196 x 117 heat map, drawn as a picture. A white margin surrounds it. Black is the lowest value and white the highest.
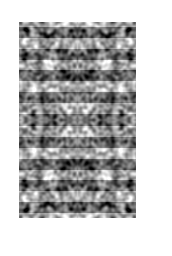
Average level on the scale: 50%. Stripes: horizontal, repeating 9 times. Mirror symmetry: left to right and top to bottom. Histogram: bell-shaped.
